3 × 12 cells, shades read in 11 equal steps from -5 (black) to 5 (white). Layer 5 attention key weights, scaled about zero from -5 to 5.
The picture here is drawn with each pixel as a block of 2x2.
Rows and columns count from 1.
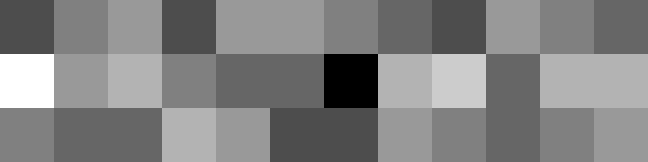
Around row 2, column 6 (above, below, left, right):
1 -2 -1 -5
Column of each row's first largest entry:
3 1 4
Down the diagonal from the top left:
-2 1 -1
